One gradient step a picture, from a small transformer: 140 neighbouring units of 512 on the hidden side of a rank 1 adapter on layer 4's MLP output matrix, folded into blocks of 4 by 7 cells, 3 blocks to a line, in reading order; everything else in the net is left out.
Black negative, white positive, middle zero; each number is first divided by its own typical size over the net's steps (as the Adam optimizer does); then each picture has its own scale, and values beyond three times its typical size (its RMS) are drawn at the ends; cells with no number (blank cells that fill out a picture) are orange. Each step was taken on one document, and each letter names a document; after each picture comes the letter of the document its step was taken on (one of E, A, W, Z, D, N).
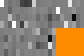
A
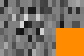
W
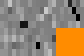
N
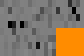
A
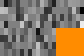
W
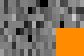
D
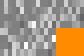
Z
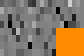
A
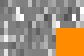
D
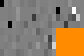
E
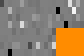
E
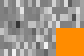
Z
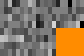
D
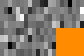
D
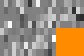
Z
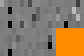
E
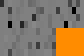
E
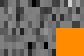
Z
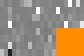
E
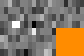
W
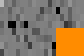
A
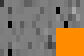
E
